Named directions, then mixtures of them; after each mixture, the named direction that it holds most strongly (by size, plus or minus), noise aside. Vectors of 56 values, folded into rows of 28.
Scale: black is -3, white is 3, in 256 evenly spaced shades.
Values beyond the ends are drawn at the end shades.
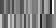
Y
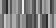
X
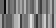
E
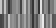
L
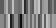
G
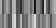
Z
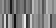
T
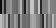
L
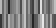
L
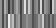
L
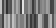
X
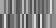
Y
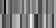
E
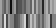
T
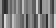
X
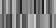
Z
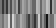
X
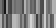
E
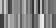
L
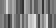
Z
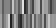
G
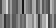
X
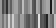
X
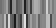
T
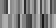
X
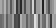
Z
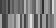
Y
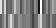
L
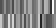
Y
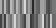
T
